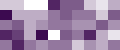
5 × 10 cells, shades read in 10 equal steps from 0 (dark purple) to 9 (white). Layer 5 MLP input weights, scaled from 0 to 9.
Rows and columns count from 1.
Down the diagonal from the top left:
7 6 6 0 4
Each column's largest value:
7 7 9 9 9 4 7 7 8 8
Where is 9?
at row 1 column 3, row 1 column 4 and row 4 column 5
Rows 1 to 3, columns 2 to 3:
7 9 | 6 6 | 3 6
